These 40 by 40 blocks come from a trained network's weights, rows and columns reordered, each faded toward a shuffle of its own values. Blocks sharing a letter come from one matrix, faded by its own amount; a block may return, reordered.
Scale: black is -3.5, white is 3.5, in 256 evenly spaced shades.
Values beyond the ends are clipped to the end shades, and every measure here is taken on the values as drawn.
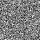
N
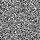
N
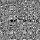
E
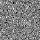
E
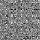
E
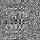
E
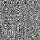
E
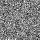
N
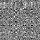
E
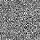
E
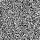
N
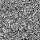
N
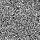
N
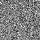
N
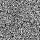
N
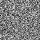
N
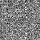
E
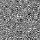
E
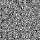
E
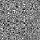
E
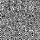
E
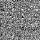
E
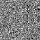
E
